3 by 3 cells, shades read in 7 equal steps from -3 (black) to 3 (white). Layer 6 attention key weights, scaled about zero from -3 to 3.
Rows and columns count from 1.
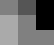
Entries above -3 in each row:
2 2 3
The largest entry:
1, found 2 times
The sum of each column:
2 -1 -6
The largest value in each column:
1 0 0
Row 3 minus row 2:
0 0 3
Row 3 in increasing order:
0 0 1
